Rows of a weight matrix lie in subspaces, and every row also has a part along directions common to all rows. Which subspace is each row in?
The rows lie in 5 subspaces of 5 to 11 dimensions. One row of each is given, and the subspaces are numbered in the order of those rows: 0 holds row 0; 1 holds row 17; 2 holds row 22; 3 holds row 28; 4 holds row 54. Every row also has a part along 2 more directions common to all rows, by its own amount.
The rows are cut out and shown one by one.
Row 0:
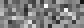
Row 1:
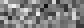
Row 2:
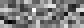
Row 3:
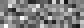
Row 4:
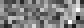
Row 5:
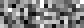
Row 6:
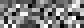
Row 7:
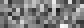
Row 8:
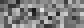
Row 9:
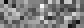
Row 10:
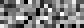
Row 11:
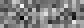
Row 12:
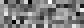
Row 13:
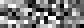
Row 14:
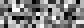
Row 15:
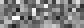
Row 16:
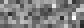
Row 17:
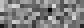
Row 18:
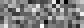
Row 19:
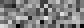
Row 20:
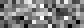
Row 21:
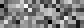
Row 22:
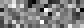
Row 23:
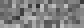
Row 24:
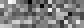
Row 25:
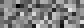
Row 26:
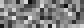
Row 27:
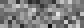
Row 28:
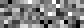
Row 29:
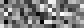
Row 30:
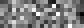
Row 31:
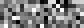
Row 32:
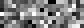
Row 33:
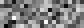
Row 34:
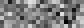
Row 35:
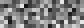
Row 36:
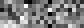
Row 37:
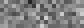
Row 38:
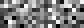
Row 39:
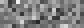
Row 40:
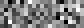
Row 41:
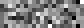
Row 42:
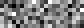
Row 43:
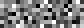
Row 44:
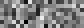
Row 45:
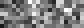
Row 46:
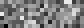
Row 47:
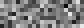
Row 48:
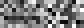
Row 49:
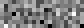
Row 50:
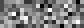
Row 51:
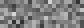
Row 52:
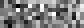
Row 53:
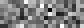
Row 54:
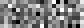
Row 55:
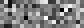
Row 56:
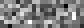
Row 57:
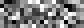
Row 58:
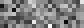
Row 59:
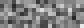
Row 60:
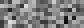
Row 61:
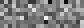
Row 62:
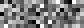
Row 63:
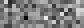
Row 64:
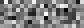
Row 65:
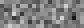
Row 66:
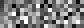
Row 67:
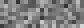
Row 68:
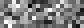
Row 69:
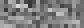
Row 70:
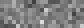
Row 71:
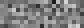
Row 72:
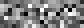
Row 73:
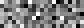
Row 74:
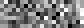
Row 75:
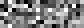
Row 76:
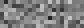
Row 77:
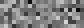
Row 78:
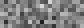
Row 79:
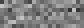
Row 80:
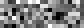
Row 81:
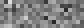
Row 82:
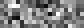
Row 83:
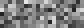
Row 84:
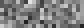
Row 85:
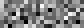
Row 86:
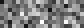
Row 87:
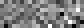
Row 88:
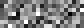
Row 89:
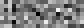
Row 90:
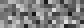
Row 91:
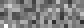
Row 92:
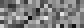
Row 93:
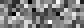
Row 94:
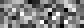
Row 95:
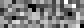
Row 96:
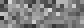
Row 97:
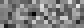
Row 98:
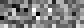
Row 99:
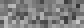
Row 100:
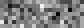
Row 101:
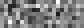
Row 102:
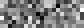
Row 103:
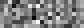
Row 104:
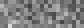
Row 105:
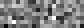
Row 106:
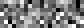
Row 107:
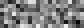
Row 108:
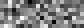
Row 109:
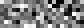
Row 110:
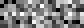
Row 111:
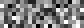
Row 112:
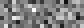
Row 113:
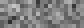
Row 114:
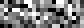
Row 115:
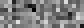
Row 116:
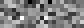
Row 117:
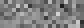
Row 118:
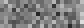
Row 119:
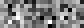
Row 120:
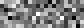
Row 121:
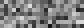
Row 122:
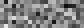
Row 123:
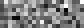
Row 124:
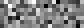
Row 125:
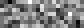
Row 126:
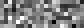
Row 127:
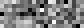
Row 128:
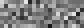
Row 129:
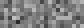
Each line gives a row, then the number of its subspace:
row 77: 0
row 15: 1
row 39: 1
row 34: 0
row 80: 1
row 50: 2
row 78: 3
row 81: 4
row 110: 3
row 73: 1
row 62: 0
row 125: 3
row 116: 4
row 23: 1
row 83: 1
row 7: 1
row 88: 2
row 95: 4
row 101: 1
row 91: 0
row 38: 0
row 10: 2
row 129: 4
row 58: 3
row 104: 3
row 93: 1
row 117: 4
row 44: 2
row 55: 4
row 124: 1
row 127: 3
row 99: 0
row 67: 2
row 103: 1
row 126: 4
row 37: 4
